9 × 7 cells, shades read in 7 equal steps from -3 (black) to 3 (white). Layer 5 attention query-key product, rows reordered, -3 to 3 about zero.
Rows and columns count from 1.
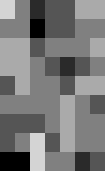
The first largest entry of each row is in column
1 1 1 1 2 5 5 3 3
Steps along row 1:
down down up same up same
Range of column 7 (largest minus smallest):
2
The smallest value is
-3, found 3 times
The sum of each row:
0 -5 2 -2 1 0 -2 1 -7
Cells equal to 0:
25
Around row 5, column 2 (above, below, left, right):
1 0 -1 0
